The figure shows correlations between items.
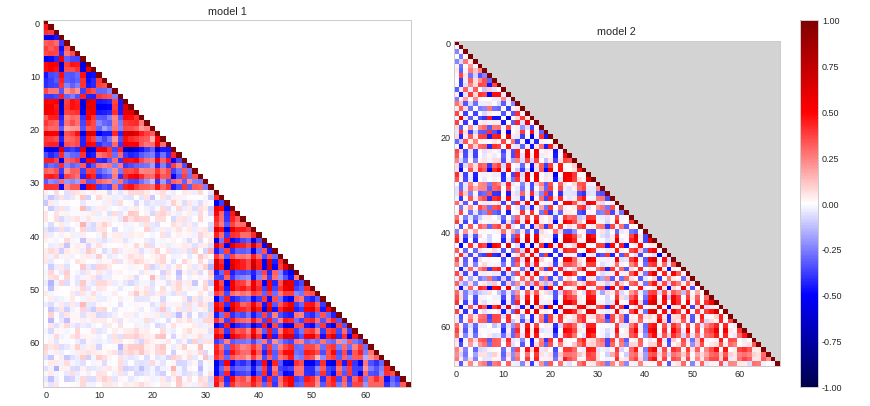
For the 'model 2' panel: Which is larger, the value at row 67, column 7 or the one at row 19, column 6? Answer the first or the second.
the first
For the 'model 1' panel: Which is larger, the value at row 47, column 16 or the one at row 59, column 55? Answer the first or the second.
the first
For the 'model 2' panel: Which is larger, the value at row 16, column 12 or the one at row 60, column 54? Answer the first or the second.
the second
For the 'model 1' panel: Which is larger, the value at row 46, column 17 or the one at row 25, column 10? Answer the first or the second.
the second
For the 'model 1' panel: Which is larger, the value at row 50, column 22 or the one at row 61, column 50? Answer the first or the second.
the second
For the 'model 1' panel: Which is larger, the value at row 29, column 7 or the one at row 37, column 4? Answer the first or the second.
the second
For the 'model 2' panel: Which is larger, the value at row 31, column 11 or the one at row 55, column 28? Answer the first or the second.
the second
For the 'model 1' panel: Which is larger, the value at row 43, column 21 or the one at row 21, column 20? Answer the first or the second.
the second
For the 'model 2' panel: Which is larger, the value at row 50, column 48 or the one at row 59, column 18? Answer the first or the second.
the second
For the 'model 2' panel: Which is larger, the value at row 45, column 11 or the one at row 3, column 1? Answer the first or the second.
the second
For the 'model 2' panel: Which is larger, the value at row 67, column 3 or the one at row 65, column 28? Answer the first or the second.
the second
